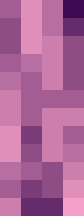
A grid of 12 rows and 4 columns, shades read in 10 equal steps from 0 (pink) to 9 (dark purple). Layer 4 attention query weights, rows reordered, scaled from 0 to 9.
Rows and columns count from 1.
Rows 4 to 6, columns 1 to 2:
4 3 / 3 4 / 2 4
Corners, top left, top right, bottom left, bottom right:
4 9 2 0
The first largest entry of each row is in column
4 4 1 4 4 2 2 2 2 3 2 2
